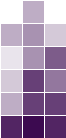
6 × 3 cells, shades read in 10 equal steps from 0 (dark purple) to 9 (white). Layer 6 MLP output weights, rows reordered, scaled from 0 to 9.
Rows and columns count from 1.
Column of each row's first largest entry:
1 3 1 1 1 1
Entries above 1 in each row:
3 3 3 3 3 0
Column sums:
37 20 26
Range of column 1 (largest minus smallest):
8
